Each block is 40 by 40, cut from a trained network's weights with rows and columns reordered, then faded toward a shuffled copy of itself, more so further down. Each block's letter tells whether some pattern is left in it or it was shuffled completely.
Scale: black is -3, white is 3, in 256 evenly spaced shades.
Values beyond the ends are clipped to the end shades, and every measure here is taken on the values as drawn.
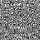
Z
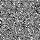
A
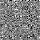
Z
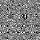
Z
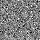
A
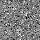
A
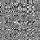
Z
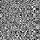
Z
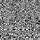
Z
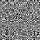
Z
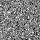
A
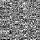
Z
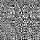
Z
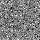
A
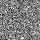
A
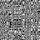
Z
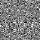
Z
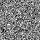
A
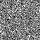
A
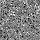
A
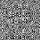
Z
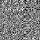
Z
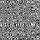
Z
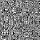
Z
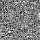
Z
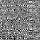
Z
